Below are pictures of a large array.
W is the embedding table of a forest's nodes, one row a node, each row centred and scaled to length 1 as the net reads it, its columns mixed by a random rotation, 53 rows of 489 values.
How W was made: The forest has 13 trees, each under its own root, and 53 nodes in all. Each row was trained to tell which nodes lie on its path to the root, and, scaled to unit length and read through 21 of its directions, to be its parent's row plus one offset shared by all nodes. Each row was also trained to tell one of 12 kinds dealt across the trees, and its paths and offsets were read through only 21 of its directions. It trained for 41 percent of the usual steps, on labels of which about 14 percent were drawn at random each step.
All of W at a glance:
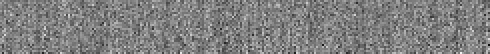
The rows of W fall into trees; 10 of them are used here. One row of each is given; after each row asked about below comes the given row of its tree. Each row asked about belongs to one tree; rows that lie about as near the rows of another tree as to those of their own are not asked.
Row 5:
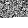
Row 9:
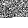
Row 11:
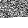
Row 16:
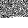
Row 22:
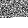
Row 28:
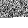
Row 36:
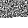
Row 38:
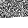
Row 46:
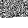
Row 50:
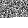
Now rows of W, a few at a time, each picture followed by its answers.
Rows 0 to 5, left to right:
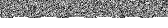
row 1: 9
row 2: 9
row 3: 36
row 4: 28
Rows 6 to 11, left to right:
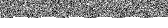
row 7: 50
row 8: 16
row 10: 28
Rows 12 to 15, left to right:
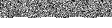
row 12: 46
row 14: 28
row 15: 46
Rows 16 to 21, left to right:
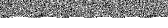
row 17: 46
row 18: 9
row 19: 11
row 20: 50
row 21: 28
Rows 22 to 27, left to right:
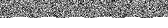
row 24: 50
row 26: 46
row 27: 36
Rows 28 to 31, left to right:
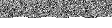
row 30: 50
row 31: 5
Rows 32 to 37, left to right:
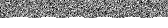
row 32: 38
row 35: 28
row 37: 11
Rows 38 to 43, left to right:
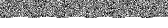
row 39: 38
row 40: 38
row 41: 36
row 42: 5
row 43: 9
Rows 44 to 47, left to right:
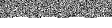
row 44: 11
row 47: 16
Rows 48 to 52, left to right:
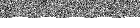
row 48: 9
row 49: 38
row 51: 16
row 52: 16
